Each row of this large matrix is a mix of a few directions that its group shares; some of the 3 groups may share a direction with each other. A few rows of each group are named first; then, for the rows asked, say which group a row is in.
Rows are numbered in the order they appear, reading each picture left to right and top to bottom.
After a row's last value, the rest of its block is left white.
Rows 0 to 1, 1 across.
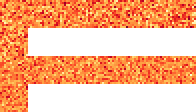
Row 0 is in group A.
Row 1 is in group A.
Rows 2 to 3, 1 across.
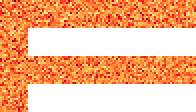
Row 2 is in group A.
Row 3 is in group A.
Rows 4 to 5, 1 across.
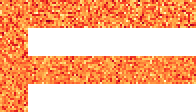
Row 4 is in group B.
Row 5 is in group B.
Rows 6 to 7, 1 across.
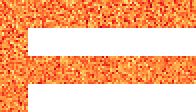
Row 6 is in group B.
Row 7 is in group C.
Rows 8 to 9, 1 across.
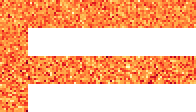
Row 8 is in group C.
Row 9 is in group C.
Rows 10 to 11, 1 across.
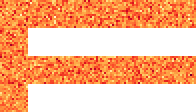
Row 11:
A
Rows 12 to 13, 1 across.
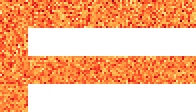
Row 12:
B
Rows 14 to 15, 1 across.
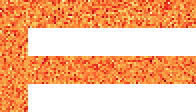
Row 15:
B
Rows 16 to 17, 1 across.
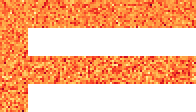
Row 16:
B
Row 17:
A
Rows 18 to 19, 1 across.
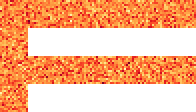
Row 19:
A
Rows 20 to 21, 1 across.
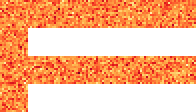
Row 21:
A
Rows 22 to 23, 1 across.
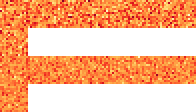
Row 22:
C
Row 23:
C
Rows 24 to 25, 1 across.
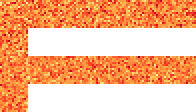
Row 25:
C
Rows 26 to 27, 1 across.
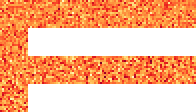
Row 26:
C
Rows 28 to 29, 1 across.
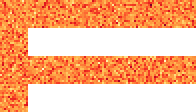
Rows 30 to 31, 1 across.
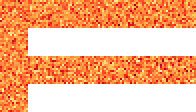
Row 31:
B
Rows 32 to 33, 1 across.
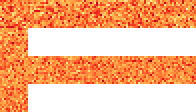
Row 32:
A
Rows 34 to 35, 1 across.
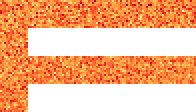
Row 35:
C
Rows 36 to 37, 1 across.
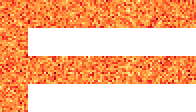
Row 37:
C
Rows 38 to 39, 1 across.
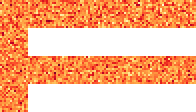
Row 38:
B
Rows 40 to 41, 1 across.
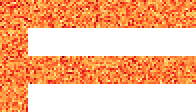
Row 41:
C
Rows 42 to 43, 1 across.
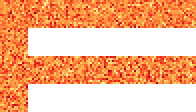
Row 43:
A
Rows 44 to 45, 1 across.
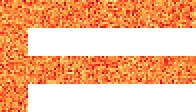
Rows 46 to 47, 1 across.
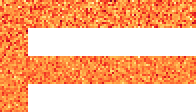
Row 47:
C
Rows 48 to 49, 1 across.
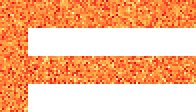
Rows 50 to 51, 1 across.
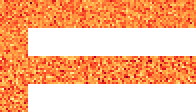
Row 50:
C
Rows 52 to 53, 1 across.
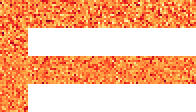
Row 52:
B
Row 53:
B
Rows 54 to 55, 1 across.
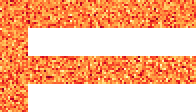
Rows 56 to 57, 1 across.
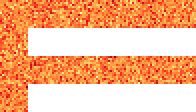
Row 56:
B
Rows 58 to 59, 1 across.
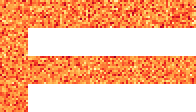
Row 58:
A
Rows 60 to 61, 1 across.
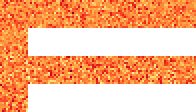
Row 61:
C
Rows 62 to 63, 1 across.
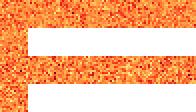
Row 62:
C
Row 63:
C
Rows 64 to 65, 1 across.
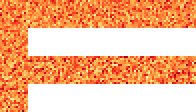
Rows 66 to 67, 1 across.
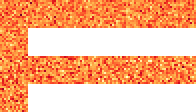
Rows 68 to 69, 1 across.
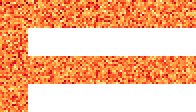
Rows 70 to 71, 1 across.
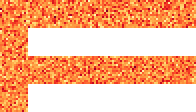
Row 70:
C
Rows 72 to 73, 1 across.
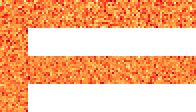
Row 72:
A
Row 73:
C
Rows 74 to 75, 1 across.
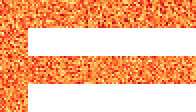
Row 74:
B
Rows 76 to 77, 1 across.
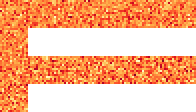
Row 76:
C
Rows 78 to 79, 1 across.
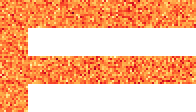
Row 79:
A
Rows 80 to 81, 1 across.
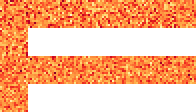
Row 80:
C
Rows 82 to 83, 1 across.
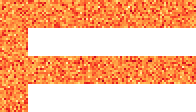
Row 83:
B
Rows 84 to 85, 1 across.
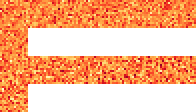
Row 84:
C
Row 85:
B
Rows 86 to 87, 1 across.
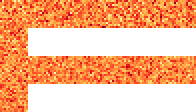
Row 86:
A
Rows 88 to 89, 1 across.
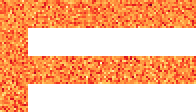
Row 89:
B
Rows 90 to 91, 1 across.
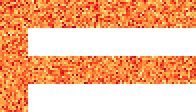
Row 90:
A
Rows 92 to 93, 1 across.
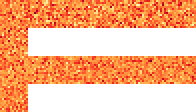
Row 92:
B
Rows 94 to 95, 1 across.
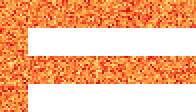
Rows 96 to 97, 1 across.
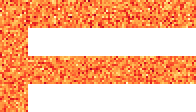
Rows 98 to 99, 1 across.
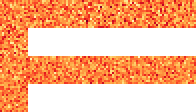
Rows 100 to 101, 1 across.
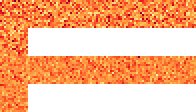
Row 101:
C
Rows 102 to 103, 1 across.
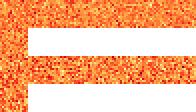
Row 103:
B
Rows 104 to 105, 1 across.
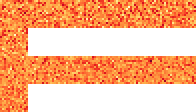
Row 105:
B
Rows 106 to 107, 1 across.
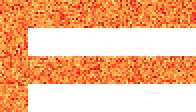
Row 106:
B
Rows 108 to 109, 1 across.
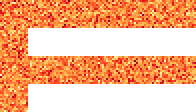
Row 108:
A
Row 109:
A
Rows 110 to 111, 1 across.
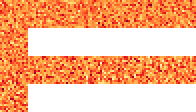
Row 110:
B
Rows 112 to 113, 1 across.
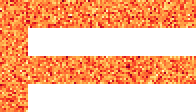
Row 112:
C
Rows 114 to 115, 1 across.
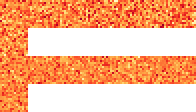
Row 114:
A
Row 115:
C
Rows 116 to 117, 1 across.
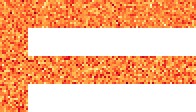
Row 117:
A
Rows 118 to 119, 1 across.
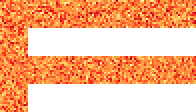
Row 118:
A
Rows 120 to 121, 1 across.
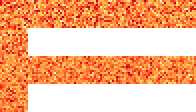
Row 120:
A
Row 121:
C
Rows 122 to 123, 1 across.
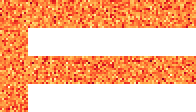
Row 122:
C
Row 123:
B
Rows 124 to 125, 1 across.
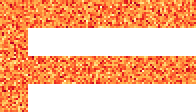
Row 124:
B
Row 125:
A
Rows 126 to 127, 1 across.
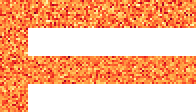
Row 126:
B
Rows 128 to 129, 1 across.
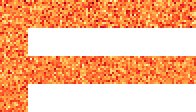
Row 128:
A
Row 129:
C
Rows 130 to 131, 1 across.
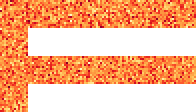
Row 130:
C
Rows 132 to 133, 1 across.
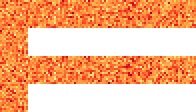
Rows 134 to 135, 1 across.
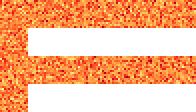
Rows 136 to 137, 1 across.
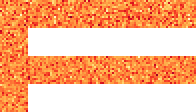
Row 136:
C
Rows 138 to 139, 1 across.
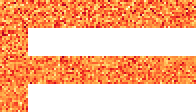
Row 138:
A
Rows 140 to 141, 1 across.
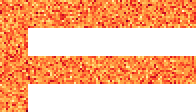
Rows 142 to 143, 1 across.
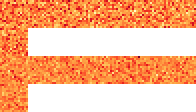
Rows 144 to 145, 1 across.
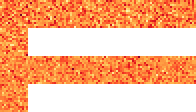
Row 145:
C
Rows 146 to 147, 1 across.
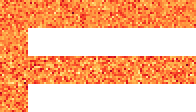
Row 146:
C
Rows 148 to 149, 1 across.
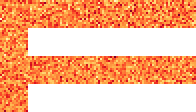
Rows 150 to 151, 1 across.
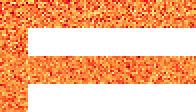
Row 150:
A
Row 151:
C
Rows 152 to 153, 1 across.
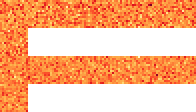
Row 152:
B
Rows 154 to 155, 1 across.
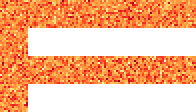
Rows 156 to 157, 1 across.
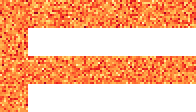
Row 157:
A
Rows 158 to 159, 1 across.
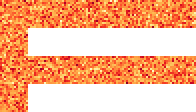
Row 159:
A
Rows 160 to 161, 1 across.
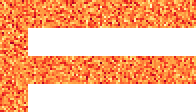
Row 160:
B
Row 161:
B
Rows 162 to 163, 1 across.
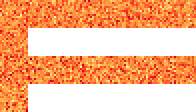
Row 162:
C
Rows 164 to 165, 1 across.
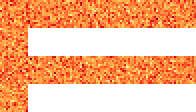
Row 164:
C
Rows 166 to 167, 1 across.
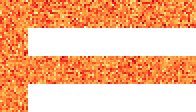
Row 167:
C
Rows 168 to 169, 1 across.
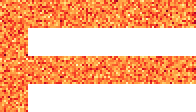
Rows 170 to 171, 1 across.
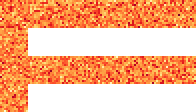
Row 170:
A
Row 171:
A
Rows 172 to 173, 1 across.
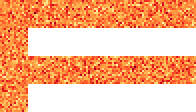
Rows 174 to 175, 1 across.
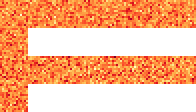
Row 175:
A
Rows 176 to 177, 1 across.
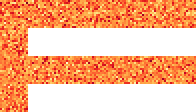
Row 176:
A
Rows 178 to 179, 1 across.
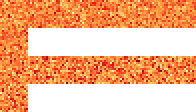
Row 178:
C
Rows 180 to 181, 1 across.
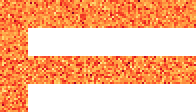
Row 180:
C
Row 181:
A
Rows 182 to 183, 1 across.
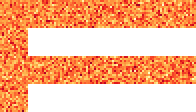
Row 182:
B
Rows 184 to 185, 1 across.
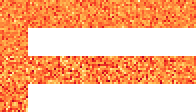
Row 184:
C
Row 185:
C
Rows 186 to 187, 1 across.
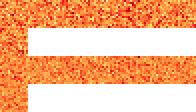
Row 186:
C
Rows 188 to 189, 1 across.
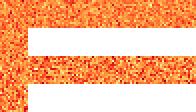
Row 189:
B
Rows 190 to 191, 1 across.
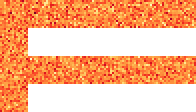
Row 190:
B
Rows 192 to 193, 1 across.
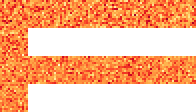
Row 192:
A
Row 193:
C
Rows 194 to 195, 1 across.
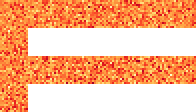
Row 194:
B
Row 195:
B
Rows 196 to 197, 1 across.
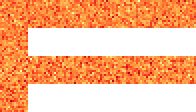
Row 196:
C
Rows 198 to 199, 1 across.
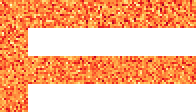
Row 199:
B
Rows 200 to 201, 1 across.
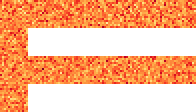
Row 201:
A
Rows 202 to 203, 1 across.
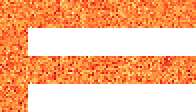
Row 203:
C
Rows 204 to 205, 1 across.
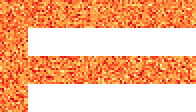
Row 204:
B
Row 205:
B
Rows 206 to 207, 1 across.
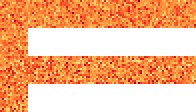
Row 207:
B
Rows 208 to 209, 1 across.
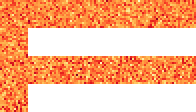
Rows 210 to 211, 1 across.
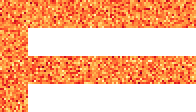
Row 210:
C
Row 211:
B
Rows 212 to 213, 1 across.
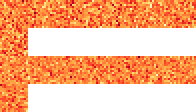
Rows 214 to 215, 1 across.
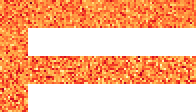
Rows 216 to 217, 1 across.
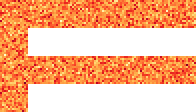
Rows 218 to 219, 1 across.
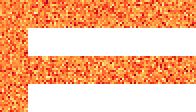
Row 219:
B
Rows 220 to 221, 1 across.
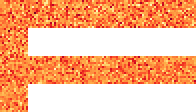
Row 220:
B
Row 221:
C
